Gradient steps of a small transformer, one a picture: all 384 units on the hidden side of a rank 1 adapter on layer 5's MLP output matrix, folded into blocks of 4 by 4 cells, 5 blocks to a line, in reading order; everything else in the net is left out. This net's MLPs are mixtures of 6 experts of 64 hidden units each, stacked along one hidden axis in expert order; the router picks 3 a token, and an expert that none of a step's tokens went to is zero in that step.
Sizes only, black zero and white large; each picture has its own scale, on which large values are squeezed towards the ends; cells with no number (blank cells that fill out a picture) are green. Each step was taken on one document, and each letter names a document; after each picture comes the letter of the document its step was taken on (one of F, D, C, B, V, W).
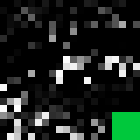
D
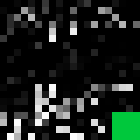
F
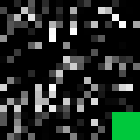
F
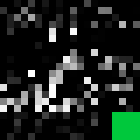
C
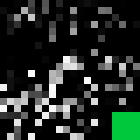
C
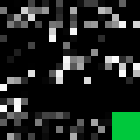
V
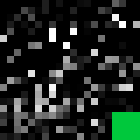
F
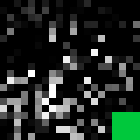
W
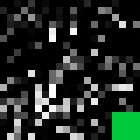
W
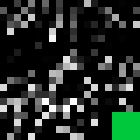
C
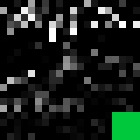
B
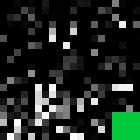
F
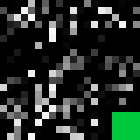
B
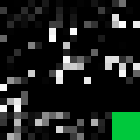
D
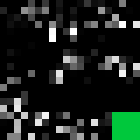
V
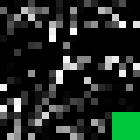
V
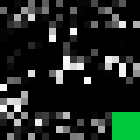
V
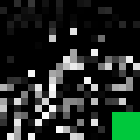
W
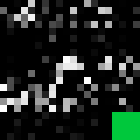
C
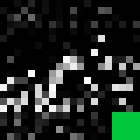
W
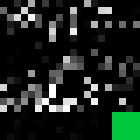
C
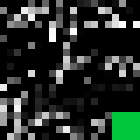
V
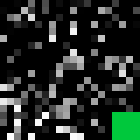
W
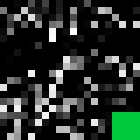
B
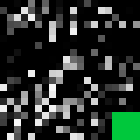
B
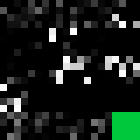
V
